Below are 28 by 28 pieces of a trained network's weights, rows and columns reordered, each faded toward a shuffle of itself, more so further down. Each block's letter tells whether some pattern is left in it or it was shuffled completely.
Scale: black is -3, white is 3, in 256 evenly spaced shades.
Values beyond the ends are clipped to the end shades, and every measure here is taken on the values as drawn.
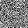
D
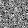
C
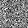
C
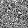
C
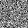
C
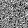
C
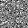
D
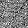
C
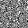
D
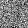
C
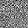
D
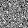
C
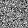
C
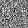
D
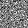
C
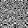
D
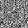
D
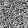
C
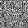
D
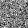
C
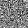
D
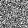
C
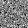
C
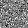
C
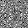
D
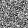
C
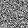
C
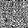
D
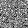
C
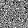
C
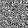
D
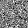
C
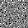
D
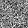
C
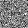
D
